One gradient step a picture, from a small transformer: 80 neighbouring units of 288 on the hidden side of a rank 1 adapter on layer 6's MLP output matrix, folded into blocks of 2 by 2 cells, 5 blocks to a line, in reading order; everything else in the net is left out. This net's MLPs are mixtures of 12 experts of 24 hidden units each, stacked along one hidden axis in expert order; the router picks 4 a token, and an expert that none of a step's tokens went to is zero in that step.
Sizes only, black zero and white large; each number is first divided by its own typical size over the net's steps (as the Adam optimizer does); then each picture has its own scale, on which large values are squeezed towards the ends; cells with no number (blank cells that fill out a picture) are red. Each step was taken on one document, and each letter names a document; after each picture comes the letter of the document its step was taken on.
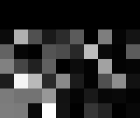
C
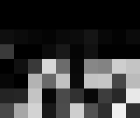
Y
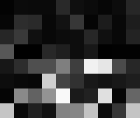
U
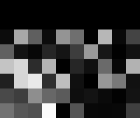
C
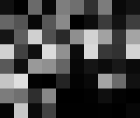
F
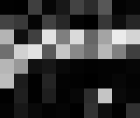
F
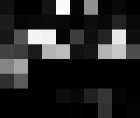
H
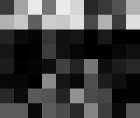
U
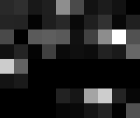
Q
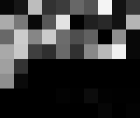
F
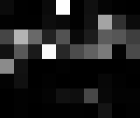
H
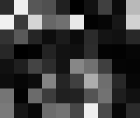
U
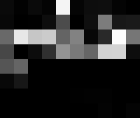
H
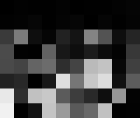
U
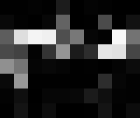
H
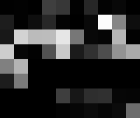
H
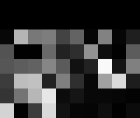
C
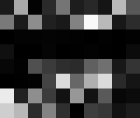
U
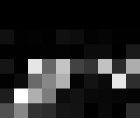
C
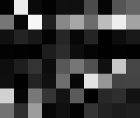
Y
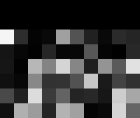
Y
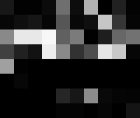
H
